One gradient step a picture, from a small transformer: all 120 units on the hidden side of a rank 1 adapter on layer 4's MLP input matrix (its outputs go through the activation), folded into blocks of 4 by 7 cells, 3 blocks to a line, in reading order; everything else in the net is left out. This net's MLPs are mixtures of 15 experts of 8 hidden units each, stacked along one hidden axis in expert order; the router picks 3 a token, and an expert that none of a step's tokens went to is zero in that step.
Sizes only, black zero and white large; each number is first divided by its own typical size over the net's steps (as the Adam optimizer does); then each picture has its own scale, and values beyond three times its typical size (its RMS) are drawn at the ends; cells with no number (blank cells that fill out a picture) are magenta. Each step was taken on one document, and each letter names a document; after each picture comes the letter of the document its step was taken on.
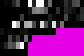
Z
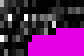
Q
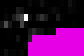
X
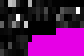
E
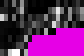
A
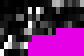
Z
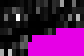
E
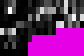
Z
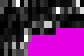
A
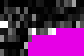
Z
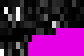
E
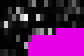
X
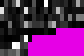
A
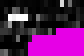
X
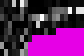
Q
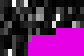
A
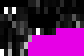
E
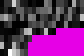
A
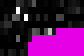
X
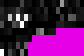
E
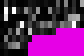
Z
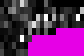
A
